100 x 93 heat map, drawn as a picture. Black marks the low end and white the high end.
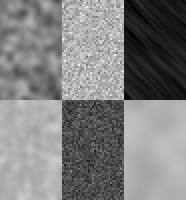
The table splits into 2 rows of 3 panels. Panel 1,1: middling, blotchy. Panel 1,2: high, fine-grained. Panel 1,3: very low, slanting down to the right, faint in contrast. Panel 2,1: high, blotchy, faint in contrast. Panel 2,2: low, fine-grained. Panel 2,3: high, smooth, faint in contrast.
